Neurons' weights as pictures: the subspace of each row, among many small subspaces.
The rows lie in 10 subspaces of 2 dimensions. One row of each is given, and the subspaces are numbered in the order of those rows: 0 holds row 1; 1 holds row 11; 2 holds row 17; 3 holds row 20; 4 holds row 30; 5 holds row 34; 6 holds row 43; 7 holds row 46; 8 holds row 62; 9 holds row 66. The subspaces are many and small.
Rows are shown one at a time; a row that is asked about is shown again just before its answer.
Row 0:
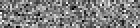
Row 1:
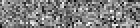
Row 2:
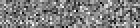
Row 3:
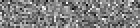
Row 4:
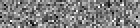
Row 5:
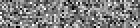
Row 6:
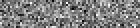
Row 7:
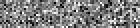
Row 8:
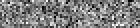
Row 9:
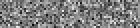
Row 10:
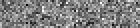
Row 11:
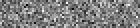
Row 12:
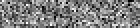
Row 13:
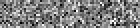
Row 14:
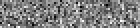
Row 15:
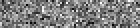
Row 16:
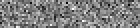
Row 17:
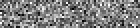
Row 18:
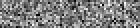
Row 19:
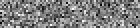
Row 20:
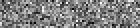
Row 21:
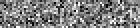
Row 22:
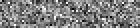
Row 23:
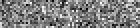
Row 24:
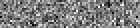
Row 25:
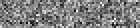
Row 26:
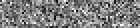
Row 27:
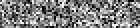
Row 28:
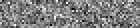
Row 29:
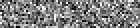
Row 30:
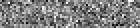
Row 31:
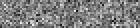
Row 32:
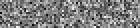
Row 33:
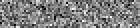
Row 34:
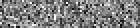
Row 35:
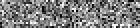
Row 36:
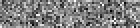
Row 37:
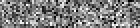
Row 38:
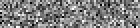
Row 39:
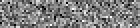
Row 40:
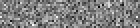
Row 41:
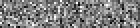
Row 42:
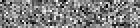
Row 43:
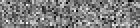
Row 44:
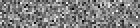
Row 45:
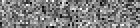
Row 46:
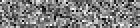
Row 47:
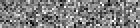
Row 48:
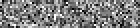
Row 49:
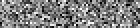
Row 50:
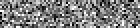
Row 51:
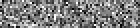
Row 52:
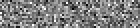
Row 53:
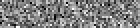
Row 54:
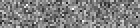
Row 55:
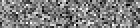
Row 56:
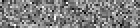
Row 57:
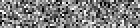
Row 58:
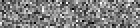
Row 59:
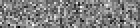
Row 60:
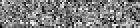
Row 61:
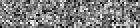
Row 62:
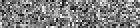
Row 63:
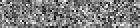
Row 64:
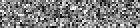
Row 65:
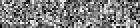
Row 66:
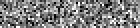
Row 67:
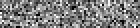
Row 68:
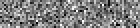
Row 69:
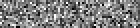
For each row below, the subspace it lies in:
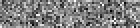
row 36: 0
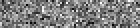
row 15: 3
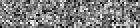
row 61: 2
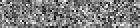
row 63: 9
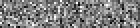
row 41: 5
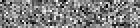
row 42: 9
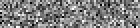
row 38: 2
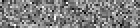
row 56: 5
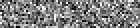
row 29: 6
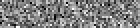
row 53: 9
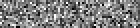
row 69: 9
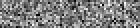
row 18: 0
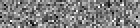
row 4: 1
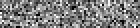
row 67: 0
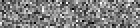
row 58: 3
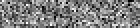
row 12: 6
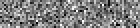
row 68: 8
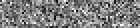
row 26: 9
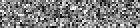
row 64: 8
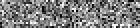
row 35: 2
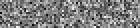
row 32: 4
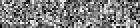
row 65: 8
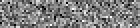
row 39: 7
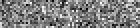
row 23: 8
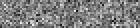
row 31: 2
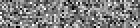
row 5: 4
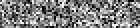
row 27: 6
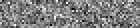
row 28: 7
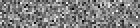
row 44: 1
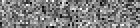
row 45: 8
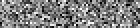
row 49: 1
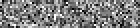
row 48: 5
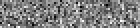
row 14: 5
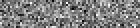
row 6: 8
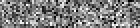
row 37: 6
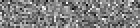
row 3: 4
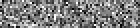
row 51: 5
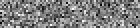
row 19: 2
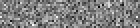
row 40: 1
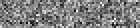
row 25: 2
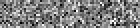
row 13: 6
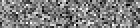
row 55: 1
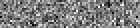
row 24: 1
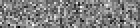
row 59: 5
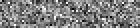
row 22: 7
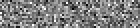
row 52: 4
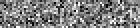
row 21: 9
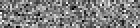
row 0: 0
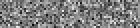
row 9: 4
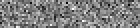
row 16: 6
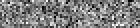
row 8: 4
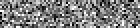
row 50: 0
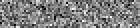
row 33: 7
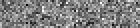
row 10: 3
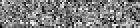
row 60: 0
